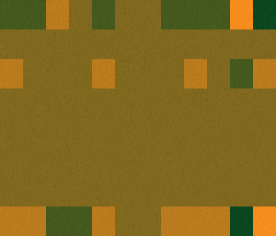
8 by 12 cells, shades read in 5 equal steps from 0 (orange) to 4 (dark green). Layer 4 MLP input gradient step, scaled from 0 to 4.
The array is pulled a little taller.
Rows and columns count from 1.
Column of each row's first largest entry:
12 1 11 1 1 1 1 11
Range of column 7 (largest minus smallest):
0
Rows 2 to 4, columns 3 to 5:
2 2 2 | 2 2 1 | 2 2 2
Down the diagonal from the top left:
3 2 2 2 2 2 2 1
